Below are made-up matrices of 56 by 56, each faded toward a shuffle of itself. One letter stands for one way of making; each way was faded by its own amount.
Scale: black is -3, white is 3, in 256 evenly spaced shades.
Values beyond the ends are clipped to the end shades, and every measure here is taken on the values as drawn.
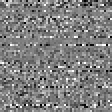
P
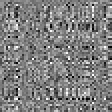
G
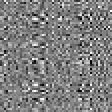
G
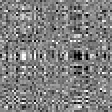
G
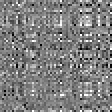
G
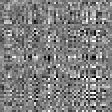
G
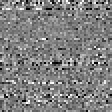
P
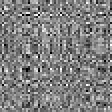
G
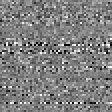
P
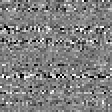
P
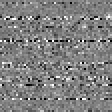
P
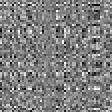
G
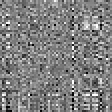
G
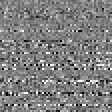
P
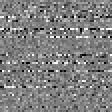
P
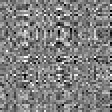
G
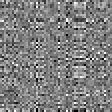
G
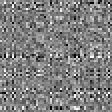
G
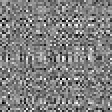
G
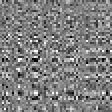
G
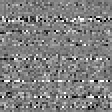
P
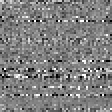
P
